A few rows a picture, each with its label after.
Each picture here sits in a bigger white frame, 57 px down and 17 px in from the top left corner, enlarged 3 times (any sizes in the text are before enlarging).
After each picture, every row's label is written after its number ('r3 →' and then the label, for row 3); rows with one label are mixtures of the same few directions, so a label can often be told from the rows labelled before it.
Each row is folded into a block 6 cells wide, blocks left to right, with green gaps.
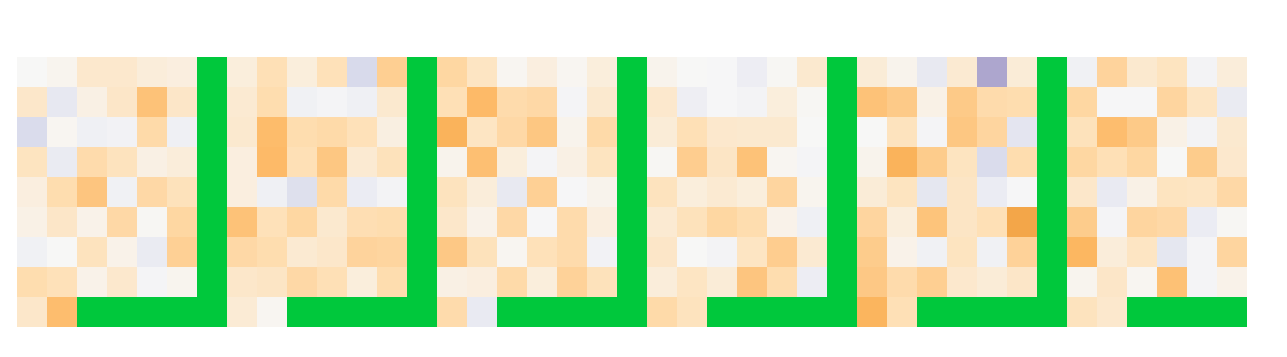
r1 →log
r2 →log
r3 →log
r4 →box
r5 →log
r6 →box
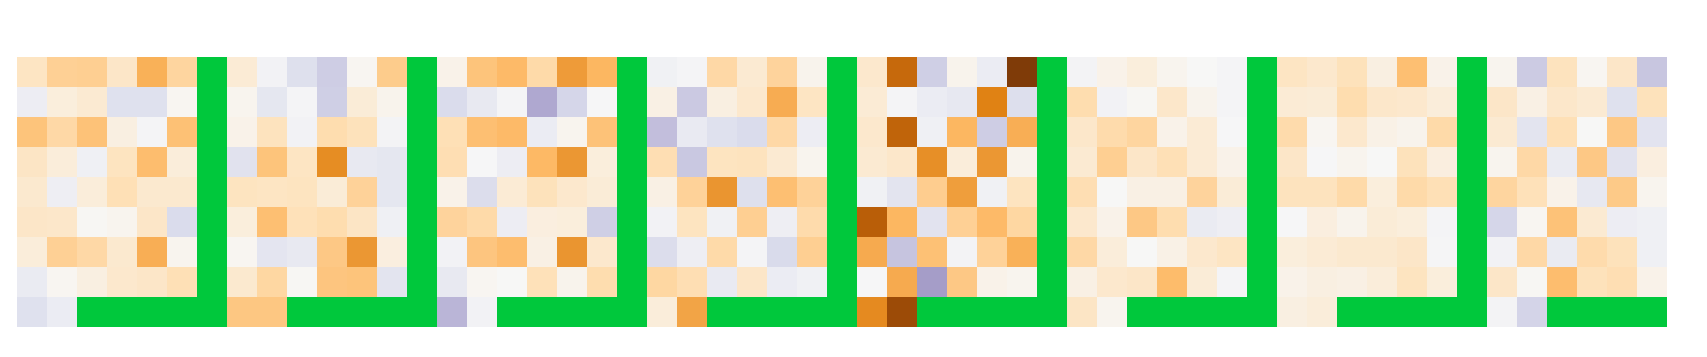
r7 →log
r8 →box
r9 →log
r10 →log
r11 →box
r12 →box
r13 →log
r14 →box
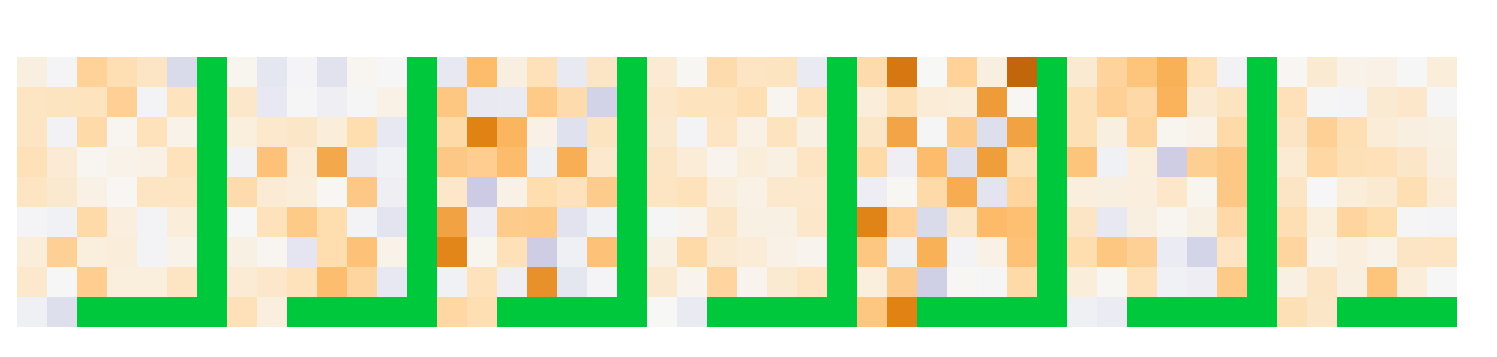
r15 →box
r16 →box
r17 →box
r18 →box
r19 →box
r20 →box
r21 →box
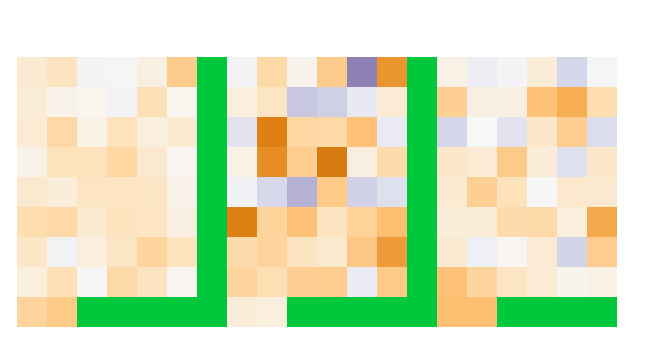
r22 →box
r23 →log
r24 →log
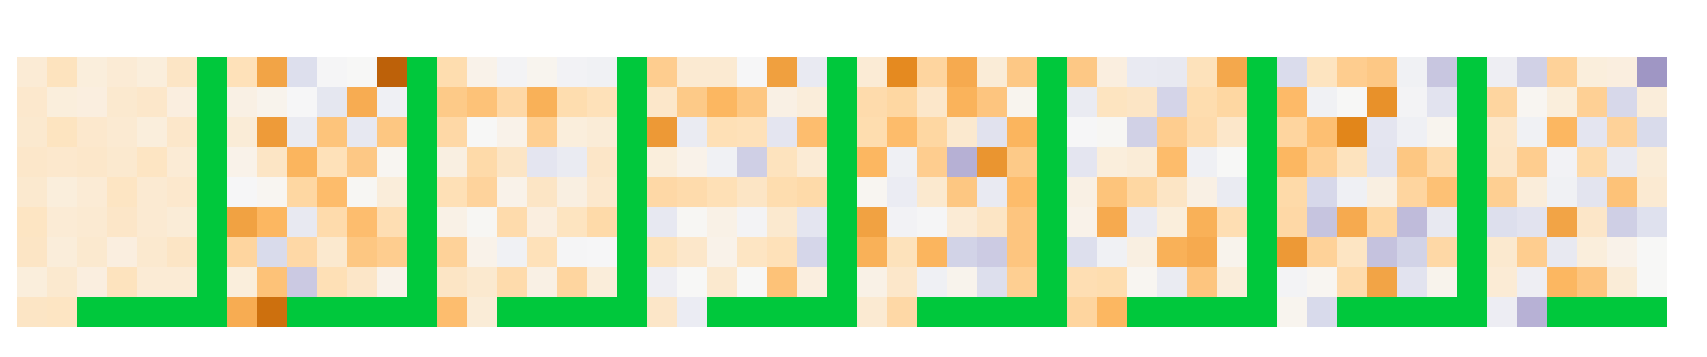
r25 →box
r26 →box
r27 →log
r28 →log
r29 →box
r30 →box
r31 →box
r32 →box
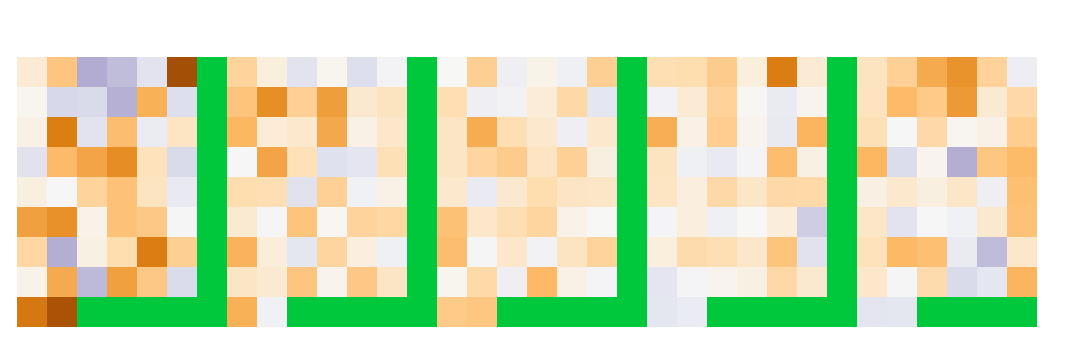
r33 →box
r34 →log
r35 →box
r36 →log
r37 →box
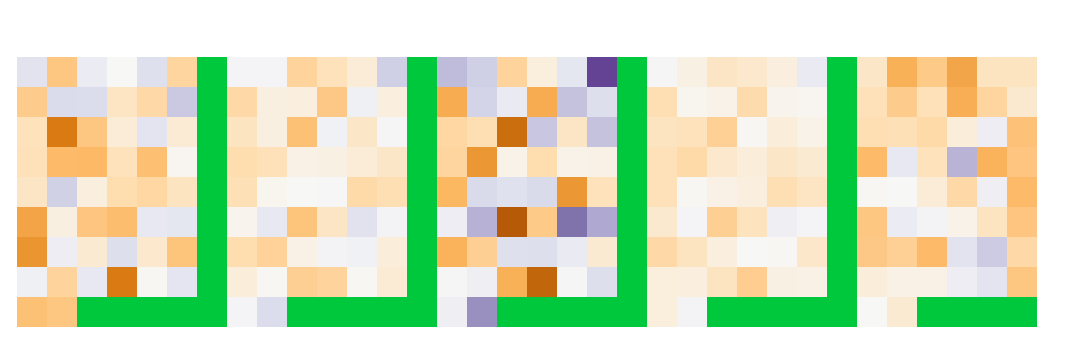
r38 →box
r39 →box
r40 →box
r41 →box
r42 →box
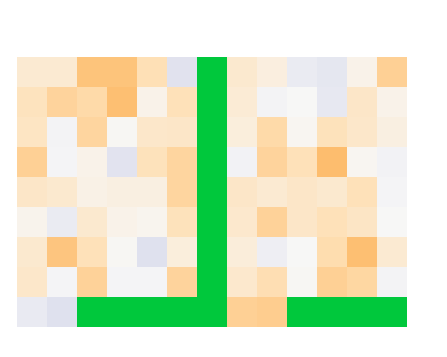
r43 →box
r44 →box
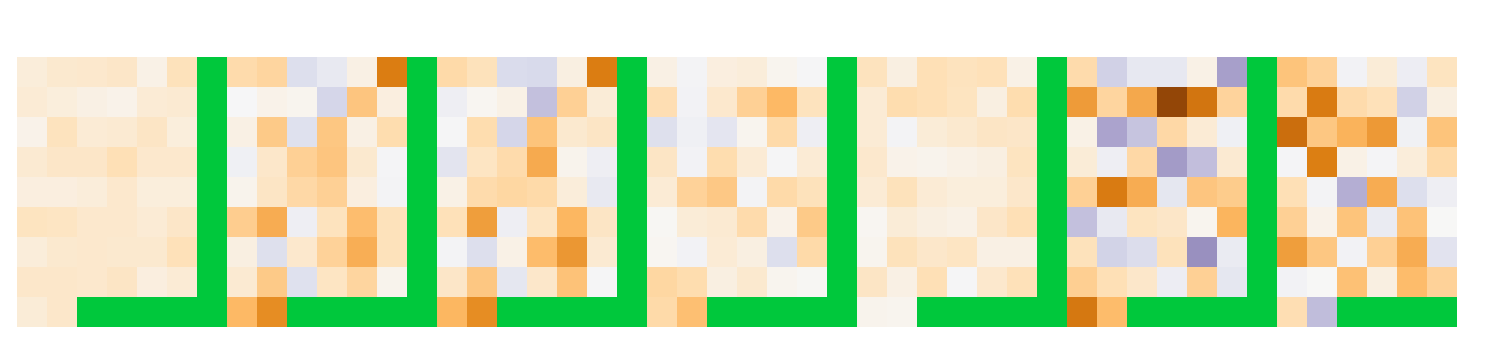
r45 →log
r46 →box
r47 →box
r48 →log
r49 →box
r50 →log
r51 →log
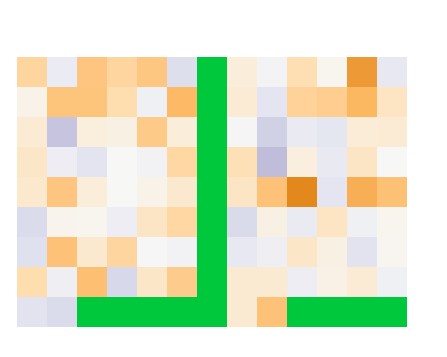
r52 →box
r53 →log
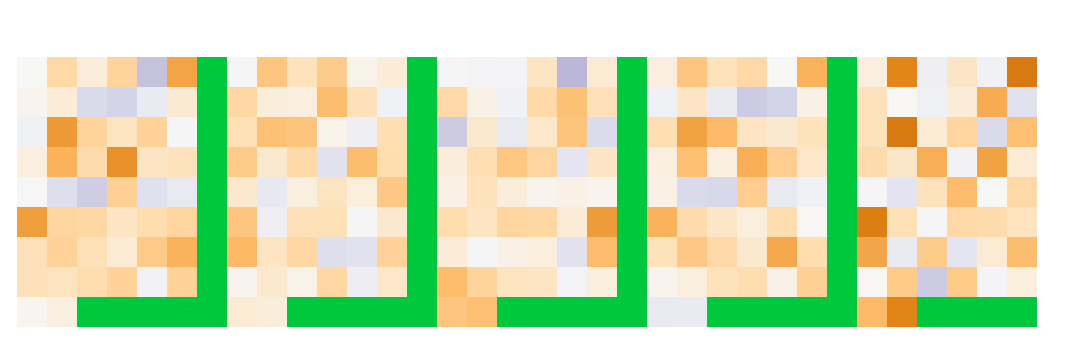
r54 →log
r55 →box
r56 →log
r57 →log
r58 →box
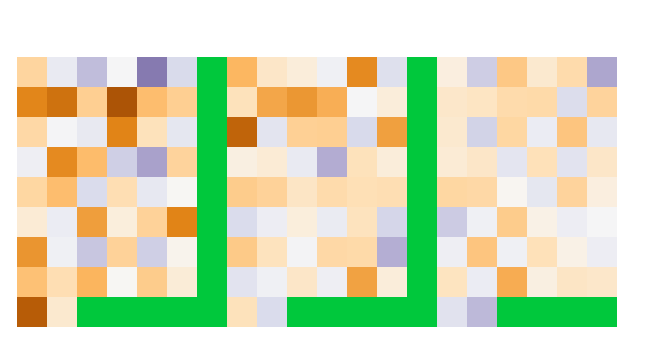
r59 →log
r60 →log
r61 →box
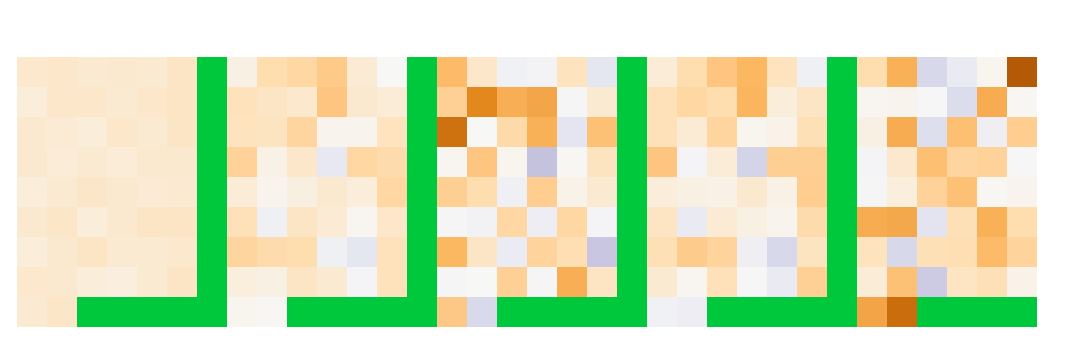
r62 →box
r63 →box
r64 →log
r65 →box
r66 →box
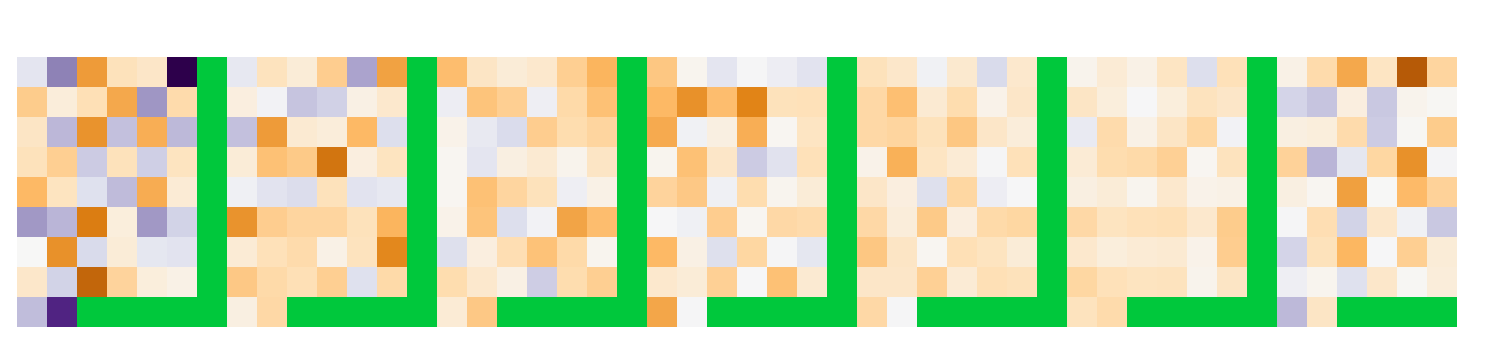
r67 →box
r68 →log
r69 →box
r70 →log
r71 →log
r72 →log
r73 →log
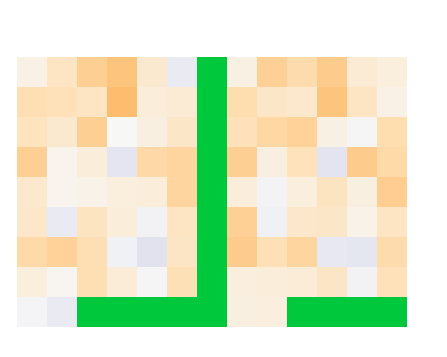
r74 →box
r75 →box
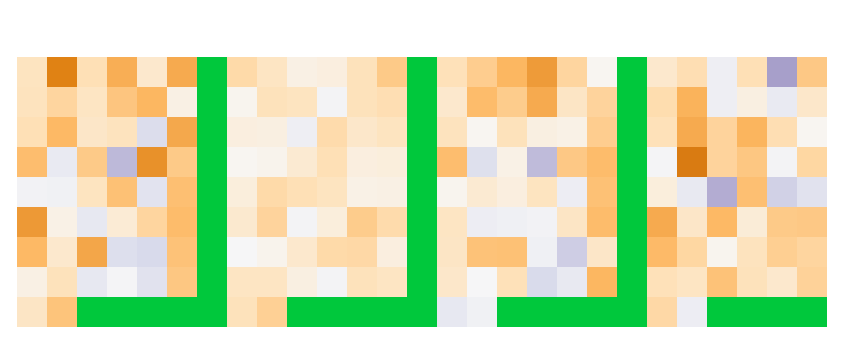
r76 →box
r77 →box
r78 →box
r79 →log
